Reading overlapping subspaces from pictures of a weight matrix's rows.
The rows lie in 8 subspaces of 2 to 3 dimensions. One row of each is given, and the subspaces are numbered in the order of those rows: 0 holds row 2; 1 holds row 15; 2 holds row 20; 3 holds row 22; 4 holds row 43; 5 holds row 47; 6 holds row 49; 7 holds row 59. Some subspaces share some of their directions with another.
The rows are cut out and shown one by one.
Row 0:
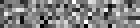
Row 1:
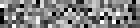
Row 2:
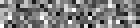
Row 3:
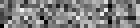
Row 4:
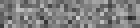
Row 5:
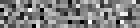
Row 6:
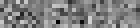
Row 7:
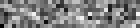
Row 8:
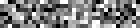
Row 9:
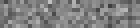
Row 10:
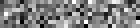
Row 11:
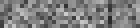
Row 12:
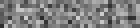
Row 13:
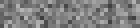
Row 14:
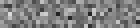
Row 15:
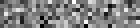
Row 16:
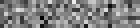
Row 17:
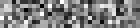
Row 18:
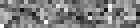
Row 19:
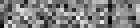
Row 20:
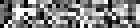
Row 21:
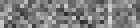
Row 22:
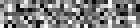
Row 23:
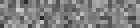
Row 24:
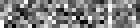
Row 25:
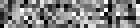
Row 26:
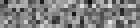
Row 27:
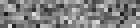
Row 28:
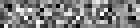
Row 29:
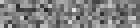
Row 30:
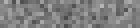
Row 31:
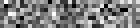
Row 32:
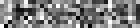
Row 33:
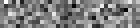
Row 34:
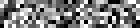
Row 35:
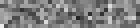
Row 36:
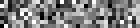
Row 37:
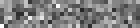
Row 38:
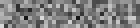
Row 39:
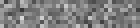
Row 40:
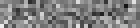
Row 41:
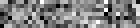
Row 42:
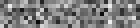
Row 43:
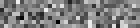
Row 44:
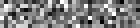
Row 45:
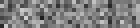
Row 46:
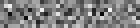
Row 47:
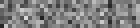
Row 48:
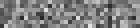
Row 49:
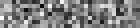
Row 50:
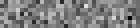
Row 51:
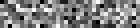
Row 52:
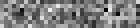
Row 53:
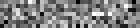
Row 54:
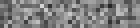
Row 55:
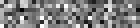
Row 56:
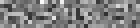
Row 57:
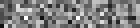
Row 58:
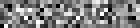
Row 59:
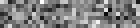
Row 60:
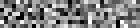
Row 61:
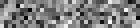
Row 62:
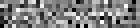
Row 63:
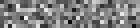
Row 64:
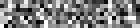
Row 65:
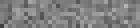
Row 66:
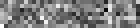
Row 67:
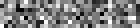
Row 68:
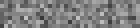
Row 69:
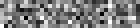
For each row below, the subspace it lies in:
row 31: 6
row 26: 0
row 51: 7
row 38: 0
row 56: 3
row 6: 4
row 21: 4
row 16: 1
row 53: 2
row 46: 0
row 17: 6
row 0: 1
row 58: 0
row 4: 5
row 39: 1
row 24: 4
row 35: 3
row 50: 5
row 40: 2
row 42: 0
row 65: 2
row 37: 2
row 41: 7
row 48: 4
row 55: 1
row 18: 3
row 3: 3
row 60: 4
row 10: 1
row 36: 5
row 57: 0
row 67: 6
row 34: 1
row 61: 1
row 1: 2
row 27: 3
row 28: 0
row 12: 5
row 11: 4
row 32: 2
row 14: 0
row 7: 3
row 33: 6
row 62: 2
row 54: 6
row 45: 5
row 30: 6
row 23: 6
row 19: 4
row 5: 4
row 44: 6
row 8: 7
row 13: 2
